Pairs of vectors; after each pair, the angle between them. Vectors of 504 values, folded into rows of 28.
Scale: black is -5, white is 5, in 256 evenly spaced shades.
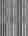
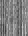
nearly parallel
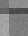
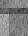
nearly parallel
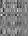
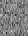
partly aligned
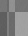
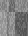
nearly opposite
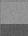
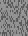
orthogonal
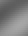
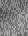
partly aligned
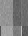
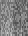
partly aligned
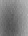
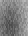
nearly parallel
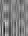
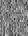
partly aligned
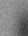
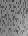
partly opposed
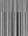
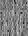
partly opposed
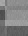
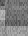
nearly opposite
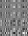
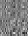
nearly opposite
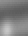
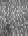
partly opposed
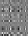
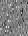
orthogonal
